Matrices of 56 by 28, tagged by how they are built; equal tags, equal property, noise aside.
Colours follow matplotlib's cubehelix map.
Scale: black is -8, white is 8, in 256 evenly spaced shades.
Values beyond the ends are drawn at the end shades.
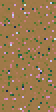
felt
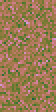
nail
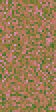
nail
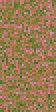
nail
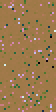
felt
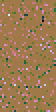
felt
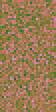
nail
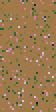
felt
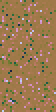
felt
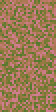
nail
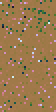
felt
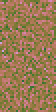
nail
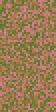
nail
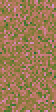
nail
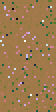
felt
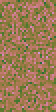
nail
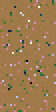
felt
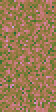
nail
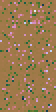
felt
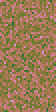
nail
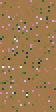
felt
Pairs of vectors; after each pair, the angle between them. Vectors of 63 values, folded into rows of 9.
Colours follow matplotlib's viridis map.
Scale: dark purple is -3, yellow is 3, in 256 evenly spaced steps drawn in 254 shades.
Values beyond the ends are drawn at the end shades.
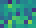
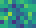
partly opposed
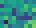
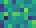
orthogonal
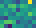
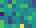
orthogonal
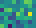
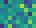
partly opposed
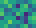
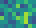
nearly opposite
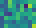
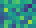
orthogonal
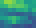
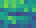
nearly parallel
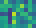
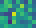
nearly parallel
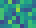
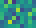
nearly parallel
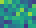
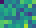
nearly opposite
